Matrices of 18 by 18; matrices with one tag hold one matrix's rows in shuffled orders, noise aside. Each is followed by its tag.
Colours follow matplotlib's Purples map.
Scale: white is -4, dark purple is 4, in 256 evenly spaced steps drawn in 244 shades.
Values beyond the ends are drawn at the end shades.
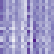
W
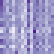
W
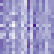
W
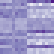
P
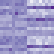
P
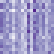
W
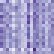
W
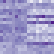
P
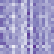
W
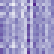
W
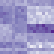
P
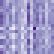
W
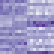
P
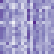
W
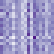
W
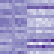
P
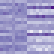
P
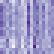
W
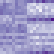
P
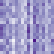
W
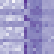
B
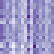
W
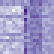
B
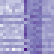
B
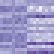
P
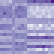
P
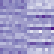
P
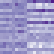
P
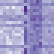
B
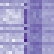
B
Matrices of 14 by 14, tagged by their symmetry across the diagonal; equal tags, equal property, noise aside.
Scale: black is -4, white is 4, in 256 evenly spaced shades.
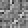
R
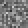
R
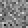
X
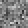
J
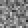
J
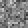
X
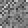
R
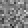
J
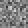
X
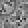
R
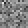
X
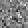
J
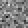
X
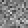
X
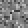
J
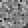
R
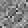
R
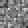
R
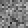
X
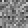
X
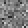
X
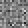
J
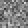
X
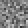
J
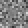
J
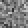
J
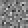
J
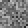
R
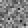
R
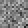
R
